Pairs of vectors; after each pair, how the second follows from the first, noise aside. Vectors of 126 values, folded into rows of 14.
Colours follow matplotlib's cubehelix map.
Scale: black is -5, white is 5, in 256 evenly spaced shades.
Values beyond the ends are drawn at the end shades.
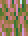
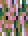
scaled up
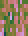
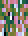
scaled up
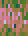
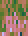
wrapped around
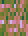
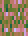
wrapped around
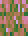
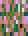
scaled up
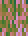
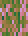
wrapped around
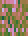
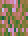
copied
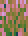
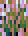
scaled up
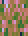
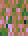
wrapped around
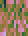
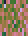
sign-scrambled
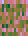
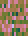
wrapped around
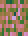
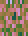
sign-scrambled
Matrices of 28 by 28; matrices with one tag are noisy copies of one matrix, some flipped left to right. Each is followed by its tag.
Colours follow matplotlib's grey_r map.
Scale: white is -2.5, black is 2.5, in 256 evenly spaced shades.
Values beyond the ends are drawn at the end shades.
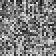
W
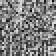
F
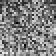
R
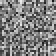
F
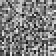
F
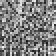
F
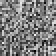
F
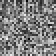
W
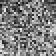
R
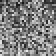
R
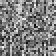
F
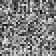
W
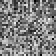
W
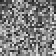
R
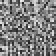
F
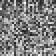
W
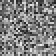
W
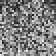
R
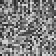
W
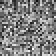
W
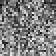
R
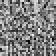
F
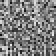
F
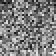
R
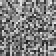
F
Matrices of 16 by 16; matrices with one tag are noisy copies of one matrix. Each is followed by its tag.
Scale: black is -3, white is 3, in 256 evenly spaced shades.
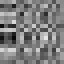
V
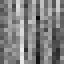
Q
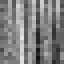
Q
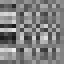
V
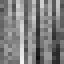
Q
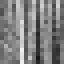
Q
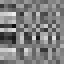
V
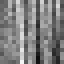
Q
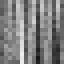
Q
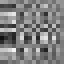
V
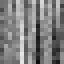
Q
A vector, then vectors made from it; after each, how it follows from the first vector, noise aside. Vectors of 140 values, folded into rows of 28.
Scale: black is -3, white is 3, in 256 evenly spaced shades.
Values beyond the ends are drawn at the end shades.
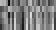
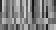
reversed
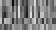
wrapped around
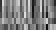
reversed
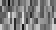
sign-scrambled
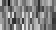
sign-scrambled
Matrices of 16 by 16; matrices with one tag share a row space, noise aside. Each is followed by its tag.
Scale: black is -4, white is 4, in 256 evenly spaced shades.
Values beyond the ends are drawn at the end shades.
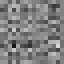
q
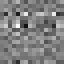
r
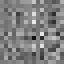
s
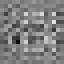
r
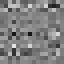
q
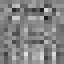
r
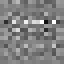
r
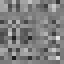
q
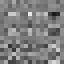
q
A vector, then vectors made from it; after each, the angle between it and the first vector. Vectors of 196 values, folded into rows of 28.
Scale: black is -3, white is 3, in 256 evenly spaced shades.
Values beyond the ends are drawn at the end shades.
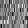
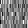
partly opposed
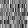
nearly opposite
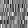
nearly opposite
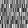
partly opposed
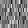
orthogonal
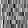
orthogonal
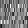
nearly parallel
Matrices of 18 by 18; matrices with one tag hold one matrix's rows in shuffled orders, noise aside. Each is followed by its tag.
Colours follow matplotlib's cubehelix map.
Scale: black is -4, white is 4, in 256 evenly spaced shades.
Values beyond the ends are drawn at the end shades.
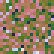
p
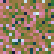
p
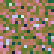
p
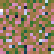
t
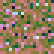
p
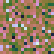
p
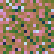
p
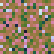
t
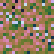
p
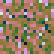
t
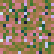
t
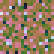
t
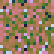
t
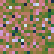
p
